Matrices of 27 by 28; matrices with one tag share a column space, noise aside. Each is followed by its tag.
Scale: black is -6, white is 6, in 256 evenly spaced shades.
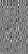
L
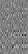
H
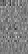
L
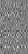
H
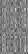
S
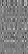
L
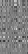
L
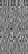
L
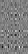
H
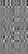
L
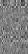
L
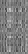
S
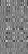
L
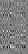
H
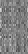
S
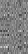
H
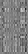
S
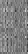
S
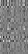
L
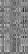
S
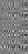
H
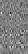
H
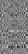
H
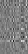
L
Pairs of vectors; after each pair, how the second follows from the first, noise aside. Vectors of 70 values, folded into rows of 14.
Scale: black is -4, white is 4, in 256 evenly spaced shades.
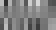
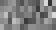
shuffled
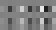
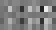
negated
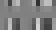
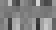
negated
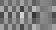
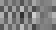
negated
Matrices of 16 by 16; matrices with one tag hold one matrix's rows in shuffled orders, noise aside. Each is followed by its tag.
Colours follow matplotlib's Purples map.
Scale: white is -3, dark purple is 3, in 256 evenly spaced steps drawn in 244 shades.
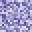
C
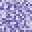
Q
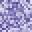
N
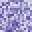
N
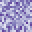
Q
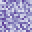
C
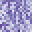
Q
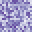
N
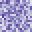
Q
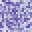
N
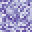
C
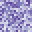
N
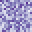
Q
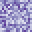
C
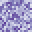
N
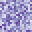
Q
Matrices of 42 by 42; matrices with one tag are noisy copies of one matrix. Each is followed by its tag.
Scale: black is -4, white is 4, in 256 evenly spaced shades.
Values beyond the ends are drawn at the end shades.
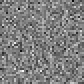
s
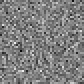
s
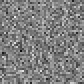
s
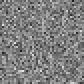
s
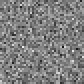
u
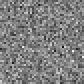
u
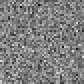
u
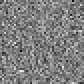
s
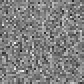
s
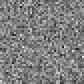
u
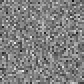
s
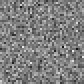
u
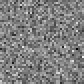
u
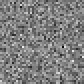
u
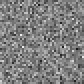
u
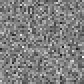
u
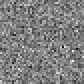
u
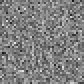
s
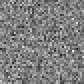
u
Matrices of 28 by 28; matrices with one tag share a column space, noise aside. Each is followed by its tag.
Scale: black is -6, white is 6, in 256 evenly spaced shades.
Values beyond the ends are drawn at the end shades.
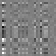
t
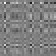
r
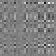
r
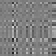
t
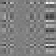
r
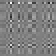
r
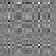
r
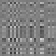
t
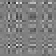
r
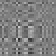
t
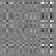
r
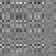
r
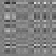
r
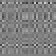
r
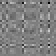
r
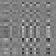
t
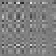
r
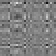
r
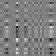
t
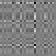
r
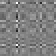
r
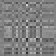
t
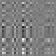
t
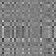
t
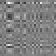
r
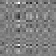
r
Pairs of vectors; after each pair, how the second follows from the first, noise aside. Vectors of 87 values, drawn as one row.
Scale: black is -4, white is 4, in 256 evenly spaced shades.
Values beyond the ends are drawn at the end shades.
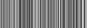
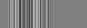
partly zeroed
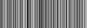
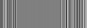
partly zeroed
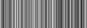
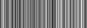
negated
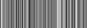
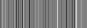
partly zeroed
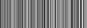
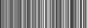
sign-scrambled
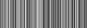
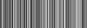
wrapped around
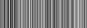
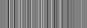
partly zeroed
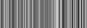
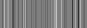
partly zeroed
